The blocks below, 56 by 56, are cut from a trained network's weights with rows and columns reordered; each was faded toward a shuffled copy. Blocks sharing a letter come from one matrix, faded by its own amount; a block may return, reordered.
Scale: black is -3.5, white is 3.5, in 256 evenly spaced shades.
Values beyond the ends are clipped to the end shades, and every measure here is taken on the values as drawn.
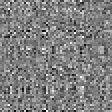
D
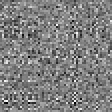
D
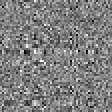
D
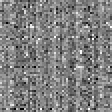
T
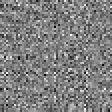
D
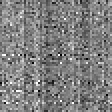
T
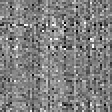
T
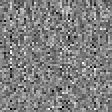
D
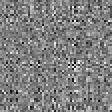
D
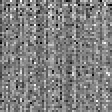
T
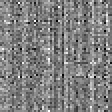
T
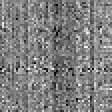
T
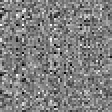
D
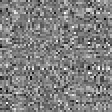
D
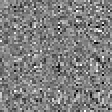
D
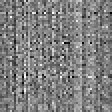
T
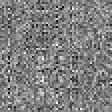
D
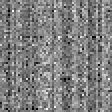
T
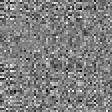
D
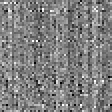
T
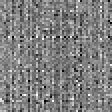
T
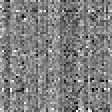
T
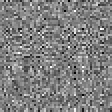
D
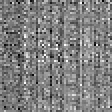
T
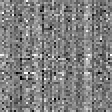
T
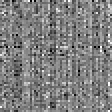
T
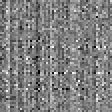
T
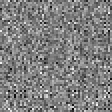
D
